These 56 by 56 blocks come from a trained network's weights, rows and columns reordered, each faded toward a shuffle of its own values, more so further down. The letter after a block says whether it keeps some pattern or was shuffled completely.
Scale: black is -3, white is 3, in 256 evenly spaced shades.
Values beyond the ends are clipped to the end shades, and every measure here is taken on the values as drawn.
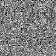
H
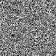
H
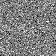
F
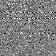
H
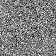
F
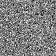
F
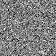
F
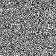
H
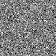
H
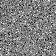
F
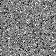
F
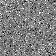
F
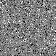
F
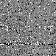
H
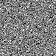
F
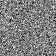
F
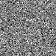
H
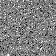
F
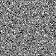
H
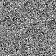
H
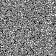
F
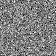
F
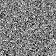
F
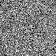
F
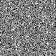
H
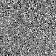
H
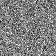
F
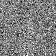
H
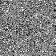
H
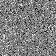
F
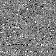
H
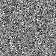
F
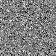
H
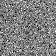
F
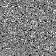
H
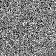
F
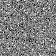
F
